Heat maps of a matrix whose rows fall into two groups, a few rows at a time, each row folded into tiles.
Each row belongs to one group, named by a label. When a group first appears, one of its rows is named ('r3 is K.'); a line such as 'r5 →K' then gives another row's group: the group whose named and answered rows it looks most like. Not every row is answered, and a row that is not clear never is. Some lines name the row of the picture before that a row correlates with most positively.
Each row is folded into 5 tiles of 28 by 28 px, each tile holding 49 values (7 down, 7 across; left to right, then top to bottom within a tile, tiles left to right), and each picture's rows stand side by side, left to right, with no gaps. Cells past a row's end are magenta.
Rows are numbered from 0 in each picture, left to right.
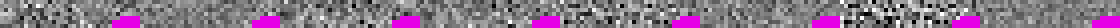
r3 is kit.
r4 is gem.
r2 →kit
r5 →kit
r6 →gem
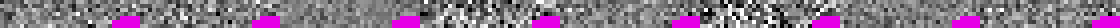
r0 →kit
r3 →kit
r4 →gem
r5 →kit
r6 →gem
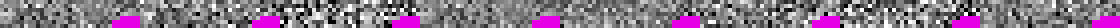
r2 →gem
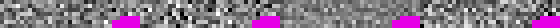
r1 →kit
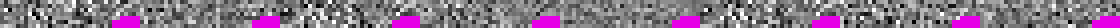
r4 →gem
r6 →gem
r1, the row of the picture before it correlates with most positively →0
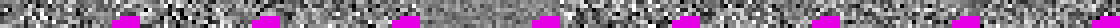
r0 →kit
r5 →kit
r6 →gem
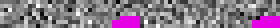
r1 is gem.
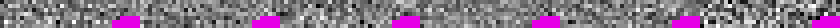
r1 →gem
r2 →kit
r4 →gem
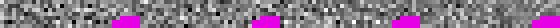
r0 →gem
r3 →kit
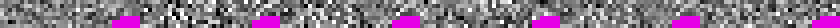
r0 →gem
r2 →kit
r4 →kit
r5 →kit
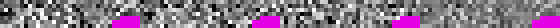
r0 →kit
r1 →kit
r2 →gem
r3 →kit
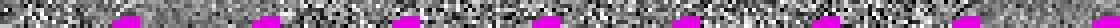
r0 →kit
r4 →kit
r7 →kit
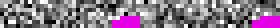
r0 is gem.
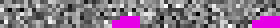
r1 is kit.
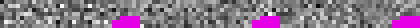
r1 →gem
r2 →kit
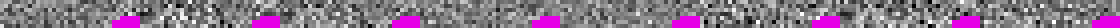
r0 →gem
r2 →kit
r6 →kit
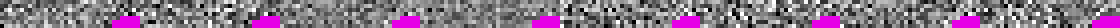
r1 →gem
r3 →gem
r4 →gem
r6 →gem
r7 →kit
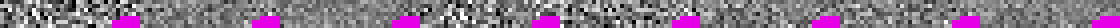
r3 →kit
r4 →gem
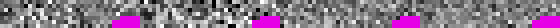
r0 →kit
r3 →kit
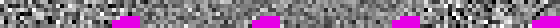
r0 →gem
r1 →kit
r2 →gem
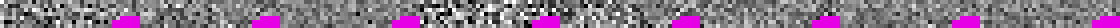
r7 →gem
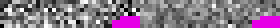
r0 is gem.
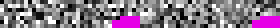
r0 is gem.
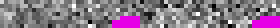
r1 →kit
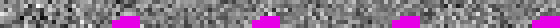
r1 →gem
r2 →kit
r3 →kit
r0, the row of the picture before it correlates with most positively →0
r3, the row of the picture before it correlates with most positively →1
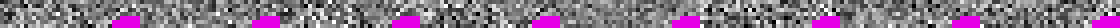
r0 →kit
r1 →kit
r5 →gem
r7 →gem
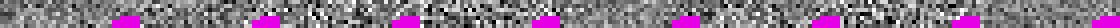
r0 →kit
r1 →gem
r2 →kit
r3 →gem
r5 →kit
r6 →gem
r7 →gem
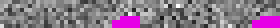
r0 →gem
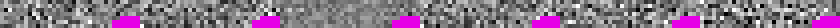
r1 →gem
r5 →gem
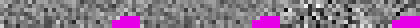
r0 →gem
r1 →gem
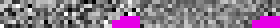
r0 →gem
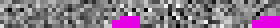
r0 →gem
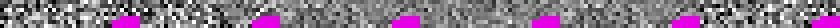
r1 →kit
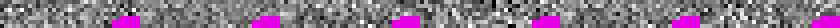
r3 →kit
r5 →kit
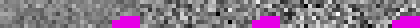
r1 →kit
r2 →kit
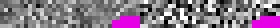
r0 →kit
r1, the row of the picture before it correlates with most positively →1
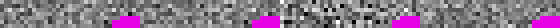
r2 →gem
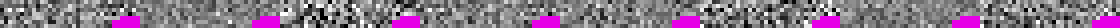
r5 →gem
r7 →gem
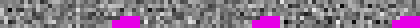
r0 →gem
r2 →gem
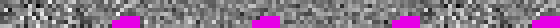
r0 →kit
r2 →gem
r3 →kit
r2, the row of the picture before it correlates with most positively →2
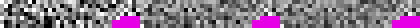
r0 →gem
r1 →gem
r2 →gem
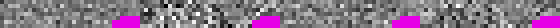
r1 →kit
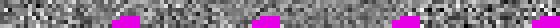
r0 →kit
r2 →gem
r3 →gem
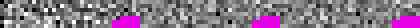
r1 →kit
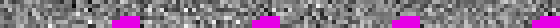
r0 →kit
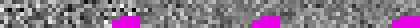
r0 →gem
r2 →kit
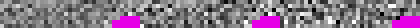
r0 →gem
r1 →gem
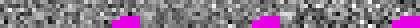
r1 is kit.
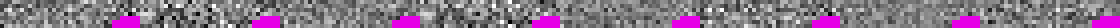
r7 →gem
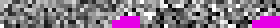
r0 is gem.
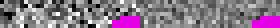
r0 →kit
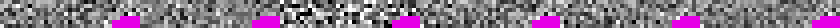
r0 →gem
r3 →gem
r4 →gem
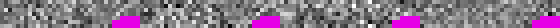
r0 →kit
